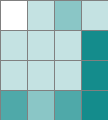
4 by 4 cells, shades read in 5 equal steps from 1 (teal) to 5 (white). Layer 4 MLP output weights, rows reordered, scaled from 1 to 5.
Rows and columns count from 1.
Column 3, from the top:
3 4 4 2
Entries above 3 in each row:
3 3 3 0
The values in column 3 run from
2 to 4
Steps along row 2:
same same down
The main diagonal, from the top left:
5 4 4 1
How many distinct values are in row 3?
2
